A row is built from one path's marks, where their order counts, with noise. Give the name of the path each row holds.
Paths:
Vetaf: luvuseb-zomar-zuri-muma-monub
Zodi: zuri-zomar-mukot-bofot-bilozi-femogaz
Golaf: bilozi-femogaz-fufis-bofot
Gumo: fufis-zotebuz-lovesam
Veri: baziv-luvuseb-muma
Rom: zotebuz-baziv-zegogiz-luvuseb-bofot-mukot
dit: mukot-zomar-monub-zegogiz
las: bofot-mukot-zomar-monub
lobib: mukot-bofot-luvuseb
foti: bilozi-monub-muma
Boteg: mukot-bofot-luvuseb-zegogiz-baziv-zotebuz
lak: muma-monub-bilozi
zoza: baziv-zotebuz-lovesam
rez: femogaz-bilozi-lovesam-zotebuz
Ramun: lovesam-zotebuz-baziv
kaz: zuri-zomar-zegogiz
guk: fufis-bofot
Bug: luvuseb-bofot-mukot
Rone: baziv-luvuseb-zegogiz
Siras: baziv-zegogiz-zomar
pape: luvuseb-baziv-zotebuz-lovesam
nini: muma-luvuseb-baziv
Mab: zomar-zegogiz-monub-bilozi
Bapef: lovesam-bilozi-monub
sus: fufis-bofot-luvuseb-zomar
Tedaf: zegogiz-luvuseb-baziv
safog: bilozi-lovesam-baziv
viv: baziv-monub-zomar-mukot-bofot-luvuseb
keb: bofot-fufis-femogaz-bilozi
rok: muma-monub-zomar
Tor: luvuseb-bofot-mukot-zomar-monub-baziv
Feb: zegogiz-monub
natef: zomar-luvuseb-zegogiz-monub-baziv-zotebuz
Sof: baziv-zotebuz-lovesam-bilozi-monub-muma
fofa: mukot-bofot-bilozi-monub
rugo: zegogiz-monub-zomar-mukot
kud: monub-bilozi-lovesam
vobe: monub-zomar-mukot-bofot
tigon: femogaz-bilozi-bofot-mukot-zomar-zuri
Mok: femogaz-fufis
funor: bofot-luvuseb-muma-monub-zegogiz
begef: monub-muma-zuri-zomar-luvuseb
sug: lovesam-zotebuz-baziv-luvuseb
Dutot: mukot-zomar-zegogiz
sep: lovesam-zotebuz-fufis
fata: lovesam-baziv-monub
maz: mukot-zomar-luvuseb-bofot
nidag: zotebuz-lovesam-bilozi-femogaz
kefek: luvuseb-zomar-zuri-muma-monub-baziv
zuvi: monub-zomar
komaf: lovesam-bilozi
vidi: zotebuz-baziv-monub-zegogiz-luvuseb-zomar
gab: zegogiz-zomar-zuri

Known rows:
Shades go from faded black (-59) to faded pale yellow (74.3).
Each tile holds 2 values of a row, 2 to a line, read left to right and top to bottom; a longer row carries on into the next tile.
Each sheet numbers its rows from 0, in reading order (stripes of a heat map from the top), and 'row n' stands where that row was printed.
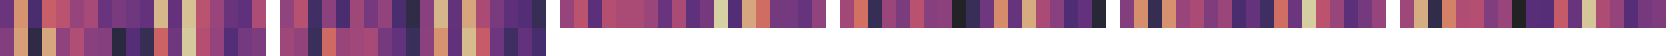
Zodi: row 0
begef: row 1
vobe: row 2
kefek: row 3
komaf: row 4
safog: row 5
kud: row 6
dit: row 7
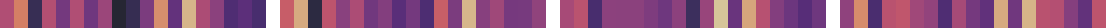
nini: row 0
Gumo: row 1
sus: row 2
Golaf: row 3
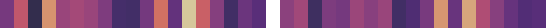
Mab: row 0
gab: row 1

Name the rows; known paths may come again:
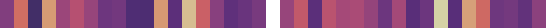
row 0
fofa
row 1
vobe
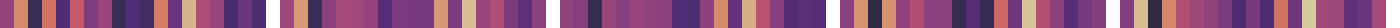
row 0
Sof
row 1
Mok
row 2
kaz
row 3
kud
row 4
nidag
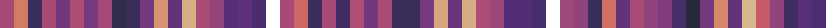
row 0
nini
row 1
Veri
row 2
funor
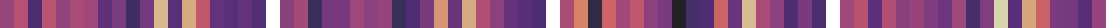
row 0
las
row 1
gab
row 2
fata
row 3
maz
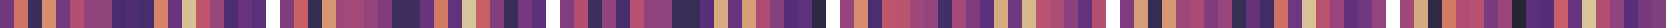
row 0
lak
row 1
Mab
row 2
Vetaf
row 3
Golaf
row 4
komaf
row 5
safog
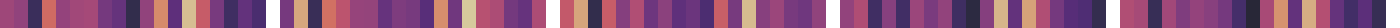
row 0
dit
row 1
keb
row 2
Gumo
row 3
begef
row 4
vidi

